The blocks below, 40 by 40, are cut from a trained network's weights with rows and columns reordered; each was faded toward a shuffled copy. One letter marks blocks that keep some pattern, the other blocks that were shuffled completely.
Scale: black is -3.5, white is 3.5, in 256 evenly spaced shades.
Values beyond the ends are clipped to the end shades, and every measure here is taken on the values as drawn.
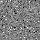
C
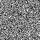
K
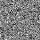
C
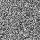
K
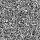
K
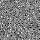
C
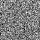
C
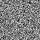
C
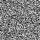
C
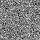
K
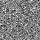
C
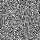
K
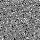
C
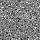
C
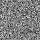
K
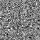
C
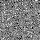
C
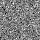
K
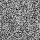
C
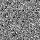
K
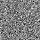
K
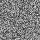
K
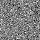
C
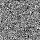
K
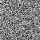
K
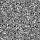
C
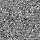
C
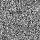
K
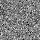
K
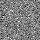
C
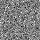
K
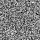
C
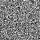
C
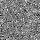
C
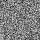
K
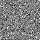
C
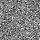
K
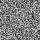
C
